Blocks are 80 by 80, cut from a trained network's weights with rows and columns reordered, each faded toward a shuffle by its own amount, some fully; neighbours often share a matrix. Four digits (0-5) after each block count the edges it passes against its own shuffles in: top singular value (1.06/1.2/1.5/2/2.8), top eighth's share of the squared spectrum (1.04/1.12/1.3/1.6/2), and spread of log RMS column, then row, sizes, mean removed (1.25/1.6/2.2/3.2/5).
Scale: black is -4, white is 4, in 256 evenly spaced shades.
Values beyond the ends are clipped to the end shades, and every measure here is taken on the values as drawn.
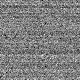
3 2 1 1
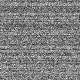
4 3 1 1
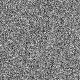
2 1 0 0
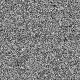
0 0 0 0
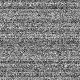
4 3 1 2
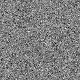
0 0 0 0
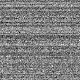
4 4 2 2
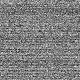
4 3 0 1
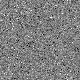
0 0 0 0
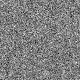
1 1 0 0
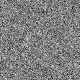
0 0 0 0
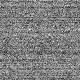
3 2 0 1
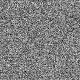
0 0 0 0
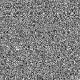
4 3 0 2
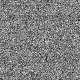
1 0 0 0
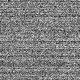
4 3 1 1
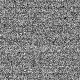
2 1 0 0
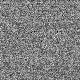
1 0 0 0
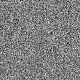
1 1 0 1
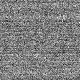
3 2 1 0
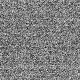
2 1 0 0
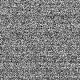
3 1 0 0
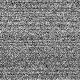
4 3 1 1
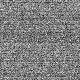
3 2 0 0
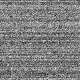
4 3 1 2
